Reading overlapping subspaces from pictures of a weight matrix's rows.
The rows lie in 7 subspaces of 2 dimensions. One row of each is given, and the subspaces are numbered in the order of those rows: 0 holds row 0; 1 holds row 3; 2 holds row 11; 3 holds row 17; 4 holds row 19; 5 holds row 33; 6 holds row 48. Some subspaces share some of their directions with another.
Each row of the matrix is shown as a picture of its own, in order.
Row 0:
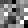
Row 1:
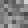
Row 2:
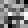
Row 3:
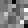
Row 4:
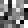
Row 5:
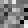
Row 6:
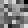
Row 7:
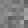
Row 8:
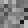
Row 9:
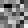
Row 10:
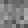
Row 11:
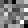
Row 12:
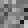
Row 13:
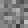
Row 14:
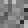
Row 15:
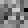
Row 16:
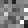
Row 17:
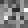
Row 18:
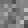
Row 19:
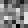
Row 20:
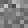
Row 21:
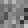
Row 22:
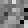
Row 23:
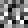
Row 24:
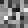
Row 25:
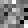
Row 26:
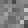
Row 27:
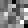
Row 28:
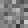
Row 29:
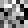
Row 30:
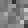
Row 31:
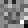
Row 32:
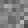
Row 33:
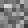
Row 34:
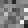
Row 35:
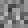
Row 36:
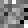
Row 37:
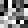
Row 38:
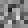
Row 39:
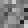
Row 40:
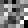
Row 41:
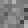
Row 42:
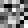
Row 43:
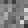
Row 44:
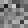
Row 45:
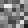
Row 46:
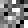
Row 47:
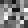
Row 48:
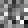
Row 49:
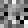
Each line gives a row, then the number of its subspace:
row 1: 2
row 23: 6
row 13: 4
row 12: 1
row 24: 3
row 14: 0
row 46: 4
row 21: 4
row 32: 5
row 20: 1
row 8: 1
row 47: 3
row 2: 2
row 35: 6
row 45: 5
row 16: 6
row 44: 1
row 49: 6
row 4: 0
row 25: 0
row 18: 0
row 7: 2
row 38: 6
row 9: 5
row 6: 2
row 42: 5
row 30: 1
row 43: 4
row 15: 3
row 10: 4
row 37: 0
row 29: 5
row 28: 4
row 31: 3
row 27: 1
